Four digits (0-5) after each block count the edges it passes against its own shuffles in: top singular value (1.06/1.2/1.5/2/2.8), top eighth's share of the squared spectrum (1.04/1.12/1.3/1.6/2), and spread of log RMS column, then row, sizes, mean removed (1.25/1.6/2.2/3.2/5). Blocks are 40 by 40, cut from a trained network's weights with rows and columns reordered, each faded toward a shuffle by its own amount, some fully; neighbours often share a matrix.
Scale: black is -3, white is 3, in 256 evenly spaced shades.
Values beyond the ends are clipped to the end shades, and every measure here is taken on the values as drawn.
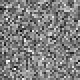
0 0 0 0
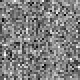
1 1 0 0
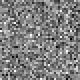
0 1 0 0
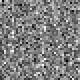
0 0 0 0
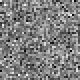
0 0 0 0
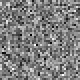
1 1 0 0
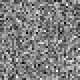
0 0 0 0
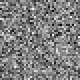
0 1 0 0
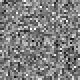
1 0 0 0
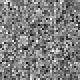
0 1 0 0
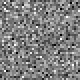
1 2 0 0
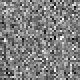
3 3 1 1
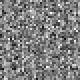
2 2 0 0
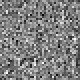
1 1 0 1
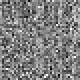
3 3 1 1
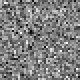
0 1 0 0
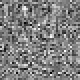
3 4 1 2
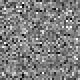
2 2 0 0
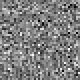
3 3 2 1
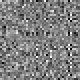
4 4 2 2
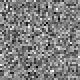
2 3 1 0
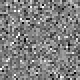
1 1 0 0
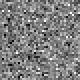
1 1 1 0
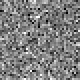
1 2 0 0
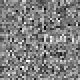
3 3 2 1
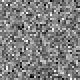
1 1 0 0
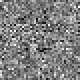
3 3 0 1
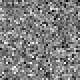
1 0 0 0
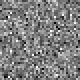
2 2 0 0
